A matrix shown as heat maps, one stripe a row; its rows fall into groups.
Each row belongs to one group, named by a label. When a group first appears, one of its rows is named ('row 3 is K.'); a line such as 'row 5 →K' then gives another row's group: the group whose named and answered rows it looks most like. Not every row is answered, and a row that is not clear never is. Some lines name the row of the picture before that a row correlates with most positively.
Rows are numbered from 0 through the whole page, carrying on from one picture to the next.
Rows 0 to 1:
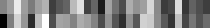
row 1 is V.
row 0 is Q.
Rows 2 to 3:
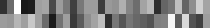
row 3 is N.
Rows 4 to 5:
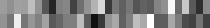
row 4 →N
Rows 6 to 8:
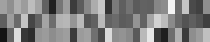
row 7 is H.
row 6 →N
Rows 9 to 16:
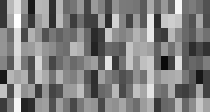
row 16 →V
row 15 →Q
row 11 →Q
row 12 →Q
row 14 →H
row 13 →V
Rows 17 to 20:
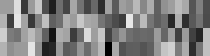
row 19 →N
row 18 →V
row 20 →N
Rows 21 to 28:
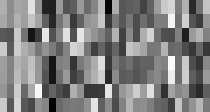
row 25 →N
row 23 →V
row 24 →Q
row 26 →N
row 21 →N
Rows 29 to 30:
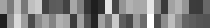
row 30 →H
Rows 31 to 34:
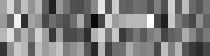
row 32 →Q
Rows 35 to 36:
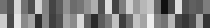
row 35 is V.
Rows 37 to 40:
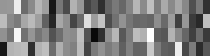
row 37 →Q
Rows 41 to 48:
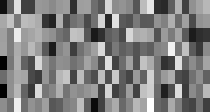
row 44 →N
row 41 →V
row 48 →Q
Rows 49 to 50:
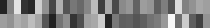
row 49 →V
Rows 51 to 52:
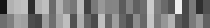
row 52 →H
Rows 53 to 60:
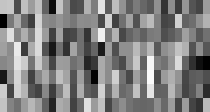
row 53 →N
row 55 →N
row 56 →Q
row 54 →V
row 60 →N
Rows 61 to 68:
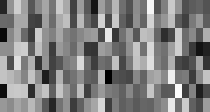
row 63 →V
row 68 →N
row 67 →H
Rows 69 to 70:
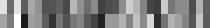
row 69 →Q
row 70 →Q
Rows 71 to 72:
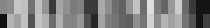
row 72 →H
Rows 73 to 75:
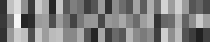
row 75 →H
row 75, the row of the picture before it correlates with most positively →72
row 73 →H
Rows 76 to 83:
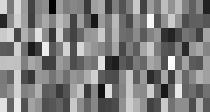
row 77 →H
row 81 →V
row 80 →N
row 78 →N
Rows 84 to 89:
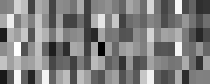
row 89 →V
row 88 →N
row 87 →Q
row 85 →N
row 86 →H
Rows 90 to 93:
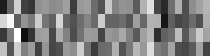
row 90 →V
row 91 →N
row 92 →V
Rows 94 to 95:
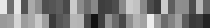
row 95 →Q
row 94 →Q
